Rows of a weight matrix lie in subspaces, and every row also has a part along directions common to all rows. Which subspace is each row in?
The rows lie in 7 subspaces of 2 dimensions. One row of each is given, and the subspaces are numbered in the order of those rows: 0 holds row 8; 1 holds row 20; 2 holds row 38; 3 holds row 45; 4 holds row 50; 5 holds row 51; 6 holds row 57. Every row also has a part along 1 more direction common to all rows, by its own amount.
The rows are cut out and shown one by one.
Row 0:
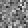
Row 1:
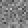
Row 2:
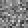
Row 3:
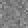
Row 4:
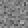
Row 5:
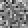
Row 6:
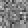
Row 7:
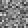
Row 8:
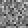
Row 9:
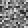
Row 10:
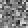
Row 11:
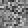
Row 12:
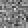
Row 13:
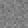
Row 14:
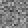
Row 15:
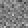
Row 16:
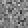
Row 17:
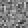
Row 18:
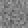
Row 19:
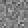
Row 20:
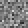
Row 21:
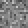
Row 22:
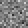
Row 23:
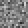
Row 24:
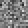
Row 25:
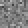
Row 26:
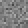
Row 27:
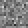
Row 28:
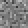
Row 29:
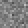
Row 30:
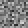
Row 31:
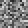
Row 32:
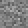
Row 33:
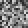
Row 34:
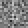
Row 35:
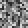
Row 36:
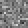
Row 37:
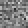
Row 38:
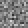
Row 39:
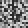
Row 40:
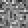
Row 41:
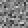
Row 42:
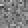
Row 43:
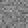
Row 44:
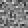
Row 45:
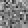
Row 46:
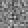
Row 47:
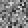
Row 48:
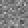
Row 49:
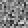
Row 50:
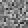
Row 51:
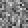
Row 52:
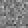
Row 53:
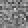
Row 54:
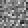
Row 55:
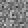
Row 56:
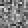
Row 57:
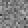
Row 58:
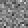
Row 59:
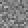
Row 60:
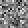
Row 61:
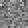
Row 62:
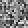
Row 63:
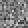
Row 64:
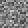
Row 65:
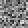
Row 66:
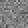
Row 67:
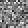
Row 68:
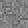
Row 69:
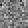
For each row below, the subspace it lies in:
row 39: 2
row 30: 1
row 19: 0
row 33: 3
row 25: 2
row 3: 5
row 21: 3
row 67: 1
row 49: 6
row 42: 2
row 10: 5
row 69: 2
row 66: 1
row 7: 6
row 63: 6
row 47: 5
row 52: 0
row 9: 6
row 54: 5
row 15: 0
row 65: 5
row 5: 3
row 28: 3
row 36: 4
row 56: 2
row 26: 4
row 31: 2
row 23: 2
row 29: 6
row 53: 6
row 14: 1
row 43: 1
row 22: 0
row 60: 4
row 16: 0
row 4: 4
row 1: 4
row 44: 3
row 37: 6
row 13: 0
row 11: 1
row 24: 2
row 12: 6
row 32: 1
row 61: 2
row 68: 4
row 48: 4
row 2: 5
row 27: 0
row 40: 3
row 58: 0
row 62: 6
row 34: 2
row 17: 2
